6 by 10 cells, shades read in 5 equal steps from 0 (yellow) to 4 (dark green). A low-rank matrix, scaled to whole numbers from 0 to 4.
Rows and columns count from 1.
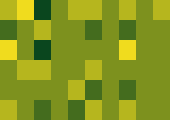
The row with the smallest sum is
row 1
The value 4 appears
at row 1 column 3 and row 3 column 3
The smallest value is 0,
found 3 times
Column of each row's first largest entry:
3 1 3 1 6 3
